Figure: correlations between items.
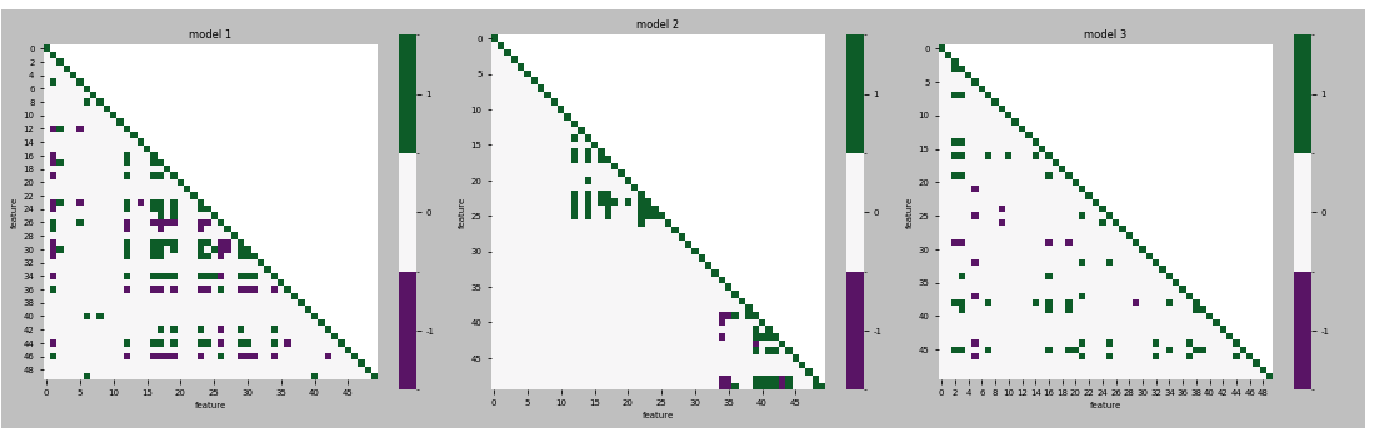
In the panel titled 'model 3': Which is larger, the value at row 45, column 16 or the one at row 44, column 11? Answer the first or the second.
the first
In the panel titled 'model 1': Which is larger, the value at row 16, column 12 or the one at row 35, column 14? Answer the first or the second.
the first
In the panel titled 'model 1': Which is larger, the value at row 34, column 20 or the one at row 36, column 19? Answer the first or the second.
the first
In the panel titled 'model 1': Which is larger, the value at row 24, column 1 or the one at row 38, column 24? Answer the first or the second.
the second
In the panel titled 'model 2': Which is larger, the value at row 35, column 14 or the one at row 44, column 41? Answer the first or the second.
the second
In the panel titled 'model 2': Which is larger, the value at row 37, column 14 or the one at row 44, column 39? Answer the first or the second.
the second
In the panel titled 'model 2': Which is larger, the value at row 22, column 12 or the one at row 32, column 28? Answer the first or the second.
the first
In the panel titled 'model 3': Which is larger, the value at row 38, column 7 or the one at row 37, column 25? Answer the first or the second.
the first
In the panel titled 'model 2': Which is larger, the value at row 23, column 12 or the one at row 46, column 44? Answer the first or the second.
the first
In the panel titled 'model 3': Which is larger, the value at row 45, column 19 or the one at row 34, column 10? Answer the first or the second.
the first
